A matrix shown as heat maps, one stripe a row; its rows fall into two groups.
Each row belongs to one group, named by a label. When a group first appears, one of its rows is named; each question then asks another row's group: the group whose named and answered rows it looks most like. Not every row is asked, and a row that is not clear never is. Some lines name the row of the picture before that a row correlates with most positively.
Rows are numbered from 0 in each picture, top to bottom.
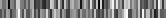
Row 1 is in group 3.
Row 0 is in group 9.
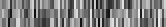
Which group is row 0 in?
3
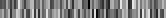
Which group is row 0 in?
3
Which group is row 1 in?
3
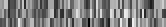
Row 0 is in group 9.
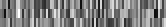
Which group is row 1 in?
3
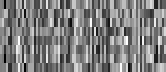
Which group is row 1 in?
9
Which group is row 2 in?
9
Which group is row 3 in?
3
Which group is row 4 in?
9
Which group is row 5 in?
3
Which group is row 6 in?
3
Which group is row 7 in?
9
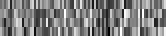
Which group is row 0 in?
3
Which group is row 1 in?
9
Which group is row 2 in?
3
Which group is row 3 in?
9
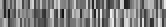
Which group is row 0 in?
3
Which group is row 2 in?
9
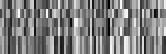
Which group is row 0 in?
9
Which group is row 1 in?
3
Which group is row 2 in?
9
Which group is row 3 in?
9
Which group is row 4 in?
9
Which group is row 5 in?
9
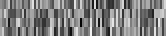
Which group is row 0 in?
3
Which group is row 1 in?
9
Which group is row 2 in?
9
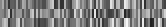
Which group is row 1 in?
3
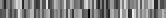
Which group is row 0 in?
3
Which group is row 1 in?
3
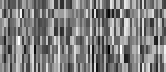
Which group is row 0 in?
9
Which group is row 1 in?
3
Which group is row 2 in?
9
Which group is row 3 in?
9
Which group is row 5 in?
9
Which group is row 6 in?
3
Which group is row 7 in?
3
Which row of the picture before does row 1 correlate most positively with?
0
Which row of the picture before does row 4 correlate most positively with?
0
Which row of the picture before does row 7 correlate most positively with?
0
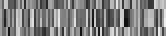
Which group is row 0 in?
9
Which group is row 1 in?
3
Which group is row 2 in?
3
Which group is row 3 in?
9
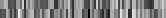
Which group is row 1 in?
3
